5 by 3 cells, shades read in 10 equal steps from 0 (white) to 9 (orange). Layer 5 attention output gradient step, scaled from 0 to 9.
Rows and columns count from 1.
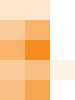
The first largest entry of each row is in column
1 2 2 2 2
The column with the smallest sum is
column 3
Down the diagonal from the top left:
2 6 0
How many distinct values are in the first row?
2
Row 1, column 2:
2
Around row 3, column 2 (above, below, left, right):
6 5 6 0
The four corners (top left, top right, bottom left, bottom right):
2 0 5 0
